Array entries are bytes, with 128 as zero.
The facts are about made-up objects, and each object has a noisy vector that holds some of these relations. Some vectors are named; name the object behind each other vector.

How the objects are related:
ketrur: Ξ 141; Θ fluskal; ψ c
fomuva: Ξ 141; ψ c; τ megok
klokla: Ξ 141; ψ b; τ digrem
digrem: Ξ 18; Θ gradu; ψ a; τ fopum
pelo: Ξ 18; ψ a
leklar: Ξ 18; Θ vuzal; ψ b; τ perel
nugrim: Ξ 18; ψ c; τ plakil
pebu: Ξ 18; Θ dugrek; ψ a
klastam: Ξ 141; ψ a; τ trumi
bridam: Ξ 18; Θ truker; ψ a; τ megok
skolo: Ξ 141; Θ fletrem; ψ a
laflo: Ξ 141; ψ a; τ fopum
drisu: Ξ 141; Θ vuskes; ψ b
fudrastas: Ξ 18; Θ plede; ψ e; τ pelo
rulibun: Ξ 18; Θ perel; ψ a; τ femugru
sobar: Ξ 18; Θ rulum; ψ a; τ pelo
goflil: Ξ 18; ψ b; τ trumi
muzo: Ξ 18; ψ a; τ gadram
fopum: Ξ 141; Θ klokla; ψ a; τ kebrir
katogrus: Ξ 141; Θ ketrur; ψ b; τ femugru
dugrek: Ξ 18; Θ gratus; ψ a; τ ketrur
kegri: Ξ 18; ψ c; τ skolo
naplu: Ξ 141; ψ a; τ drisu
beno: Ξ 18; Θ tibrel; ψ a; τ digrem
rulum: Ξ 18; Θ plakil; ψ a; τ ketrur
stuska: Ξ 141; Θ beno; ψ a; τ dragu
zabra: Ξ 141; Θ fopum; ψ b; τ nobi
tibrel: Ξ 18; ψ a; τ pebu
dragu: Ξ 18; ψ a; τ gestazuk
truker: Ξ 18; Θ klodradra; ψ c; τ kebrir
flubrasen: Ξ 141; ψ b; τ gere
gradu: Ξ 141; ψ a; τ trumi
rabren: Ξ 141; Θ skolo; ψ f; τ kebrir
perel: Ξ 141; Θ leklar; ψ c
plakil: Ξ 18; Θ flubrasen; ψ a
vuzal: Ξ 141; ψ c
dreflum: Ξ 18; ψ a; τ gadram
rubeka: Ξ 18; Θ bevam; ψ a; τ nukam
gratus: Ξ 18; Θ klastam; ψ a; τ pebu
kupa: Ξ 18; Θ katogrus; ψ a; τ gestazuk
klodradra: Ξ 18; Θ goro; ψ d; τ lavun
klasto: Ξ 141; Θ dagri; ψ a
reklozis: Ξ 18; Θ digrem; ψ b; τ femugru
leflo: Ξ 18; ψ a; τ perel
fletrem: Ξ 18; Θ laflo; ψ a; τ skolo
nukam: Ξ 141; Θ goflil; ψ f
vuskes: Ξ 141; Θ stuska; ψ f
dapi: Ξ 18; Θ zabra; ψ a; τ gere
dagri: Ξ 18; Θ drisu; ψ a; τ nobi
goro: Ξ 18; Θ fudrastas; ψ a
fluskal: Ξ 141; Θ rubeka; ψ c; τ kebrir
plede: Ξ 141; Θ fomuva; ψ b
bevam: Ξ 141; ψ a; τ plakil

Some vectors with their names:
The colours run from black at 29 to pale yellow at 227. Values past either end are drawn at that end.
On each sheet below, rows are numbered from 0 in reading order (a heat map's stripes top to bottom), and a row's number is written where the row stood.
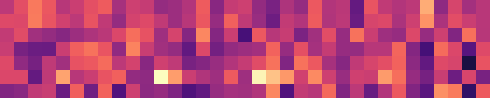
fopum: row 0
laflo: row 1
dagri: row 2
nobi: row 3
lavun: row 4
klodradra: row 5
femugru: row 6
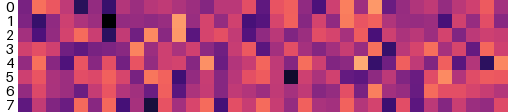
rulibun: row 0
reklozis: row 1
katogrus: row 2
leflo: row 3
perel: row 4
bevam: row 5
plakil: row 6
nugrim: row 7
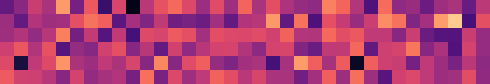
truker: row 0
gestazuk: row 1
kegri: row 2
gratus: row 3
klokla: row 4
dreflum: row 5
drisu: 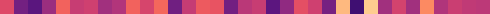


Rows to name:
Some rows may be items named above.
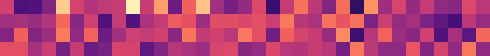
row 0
zabra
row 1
kegri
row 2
vuzal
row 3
bridam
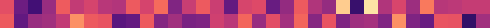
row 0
drisu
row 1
gadram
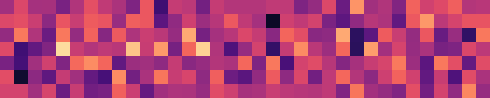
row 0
plakil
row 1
bevam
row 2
perel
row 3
zabra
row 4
gere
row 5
leklar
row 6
bridam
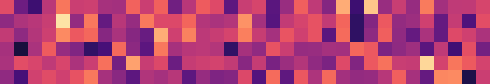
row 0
drisu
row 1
fluskal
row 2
rabren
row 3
goflil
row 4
stuska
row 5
kebrir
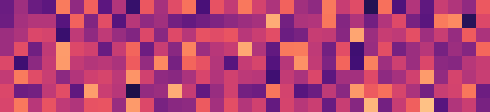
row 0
nugrim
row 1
femugru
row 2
dapi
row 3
fomuva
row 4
plede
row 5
klasto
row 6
fudrastas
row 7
skolo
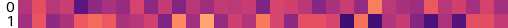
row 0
goro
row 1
vuskes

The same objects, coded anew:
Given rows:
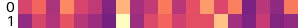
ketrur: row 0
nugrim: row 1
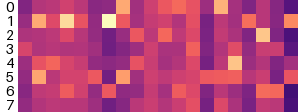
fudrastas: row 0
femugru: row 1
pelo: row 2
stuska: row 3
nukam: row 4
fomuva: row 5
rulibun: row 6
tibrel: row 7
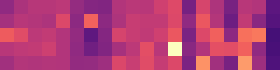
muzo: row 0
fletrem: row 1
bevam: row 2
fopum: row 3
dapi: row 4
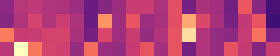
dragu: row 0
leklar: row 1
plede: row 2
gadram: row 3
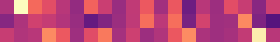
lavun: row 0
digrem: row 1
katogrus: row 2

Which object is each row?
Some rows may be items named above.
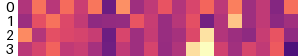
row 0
perel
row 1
nukam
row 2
drisu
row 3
klokla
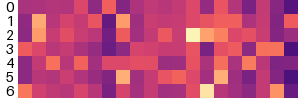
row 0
fletrem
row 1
fomuva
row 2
fluskal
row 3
bevam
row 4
klodradra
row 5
fudrastas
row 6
zabra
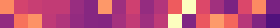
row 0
flubrasen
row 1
rabren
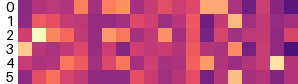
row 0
kegri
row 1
vuskes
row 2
gere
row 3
skolo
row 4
katogrus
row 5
nukam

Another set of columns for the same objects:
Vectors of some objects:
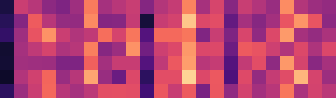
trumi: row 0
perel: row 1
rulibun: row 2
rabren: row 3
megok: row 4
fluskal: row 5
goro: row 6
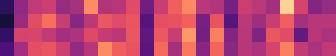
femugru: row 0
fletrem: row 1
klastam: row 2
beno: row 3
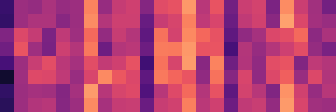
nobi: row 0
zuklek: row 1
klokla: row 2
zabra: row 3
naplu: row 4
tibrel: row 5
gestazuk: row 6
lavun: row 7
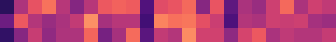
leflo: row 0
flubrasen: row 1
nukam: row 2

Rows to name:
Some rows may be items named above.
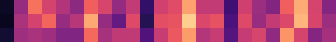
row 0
kegri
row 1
fluskal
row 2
megok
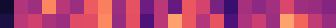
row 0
fudrastas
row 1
klodradra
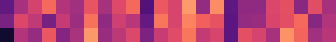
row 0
bevam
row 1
klokla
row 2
kebrir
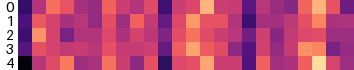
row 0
nugrim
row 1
leklar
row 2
goflil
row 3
reklozis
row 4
truker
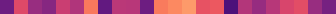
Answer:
zabra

